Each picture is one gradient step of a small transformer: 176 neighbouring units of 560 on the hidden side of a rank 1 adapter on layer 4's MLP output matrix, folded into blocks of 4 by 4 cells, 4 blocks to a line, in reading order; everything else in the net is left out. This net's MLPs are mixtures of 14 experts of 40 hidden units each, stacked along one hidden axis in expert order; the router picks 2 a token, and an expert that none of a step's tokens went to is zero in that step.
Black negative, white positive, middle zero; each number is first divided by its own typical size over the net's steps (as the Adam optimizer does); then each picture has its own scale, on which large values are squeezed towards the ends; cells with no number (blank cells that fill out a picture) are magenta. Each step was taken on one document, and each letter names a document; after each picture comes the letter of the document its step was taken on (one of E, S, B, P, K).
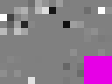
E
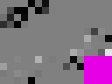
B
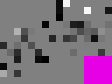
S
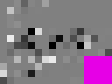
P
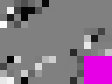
B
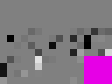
B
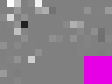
E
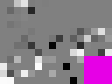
B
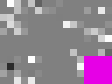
E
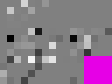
P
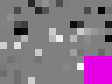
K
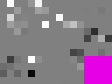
E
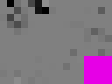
E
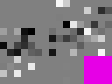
S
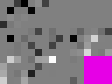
P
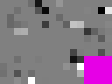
E
